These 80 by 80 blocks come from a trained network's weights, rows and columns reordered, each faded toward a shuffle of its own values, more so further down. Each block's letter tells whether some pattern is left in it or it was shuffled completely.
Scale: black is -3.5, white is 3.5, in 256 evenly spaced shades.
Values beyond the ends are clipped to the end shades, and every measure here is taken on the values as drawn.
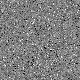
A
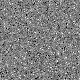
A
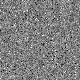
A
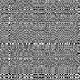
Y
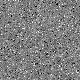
A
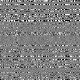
Y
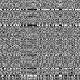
Y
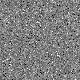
A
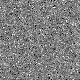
A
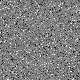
A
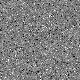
A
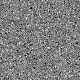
A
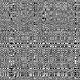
Y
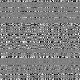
Y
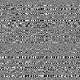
Y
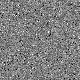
A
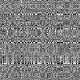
Y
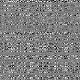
Y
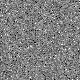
A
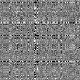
Y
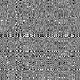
Y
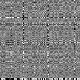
Y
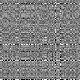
Y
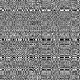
Y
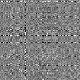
Y
